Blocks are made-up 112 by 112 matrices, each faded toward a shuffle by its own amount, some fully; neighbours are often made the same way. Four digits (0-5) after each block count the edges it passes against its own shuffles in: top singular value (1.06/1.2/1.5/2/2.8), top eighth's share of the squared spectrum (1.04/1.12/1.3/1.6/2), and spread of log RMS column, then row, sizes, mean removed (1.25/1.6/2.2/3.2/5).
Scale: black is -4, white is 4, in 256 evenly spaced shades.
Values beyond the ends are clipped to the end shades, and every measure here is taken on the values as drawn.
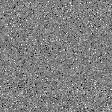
3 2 0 1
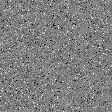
0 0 0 0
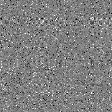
4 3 1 2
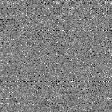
4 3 1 2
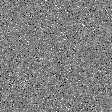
0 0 0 0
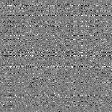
5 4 2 4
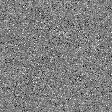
2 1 0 0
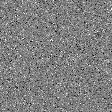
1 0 0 0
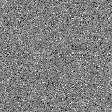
3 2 1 1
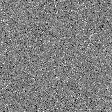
0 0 0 0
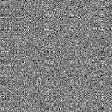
4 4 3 3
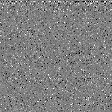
4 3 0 2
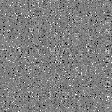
4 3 2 2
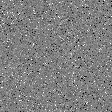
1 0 0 0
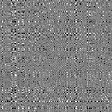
5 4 3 3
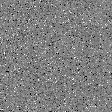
2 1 0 0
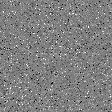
3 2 0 0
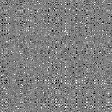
5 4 3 3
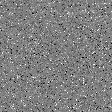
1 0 0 0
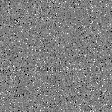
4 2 1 1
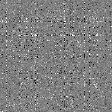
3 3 3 3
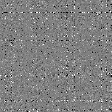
3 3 3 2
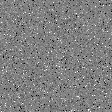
0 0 0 0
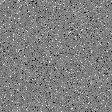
0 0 0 0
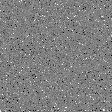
2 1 0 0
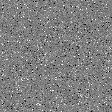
1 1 1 1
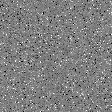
2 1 0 0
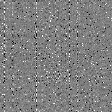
4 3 2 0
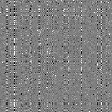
5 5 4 3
